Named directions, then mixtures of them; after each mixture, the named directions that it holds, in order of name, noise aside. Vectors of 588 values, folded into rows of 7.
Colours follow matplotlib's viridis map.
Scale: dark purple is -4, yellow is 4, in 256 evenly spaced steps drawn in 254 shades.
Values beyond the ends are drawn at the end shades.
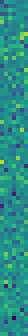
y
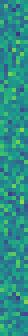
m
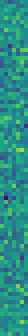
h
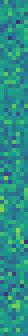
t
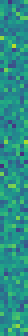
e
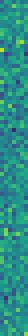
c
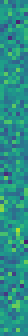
t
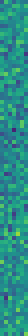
c, t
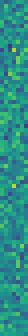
h, m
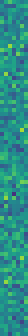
h, y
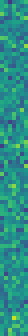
e, y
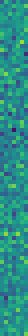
c, t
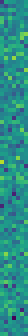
y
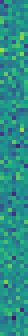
c, y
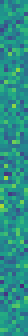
m, t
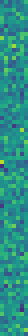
e, y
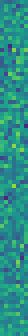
h, m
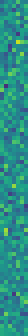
c, m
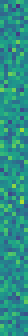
m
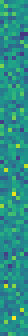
y
